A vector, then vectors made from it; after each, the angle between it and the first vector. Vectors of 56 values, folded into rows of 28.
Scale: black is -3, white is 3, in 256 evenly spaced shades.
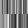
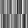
orthogonal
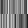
partly aligned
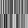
partly opposed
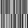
partly aligned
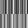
partly opposed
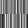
orthogonal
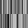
nearly opposite
